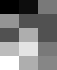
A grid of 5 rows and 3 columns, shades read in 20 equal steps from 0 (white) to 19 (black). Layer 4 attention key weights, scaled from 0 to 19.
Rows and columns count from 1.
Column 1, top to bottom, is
19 8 13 5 0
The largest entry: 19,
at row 1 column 1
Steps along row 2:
up same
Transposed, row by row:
19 8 13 5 0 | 18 13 6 2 6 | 10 13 13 10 9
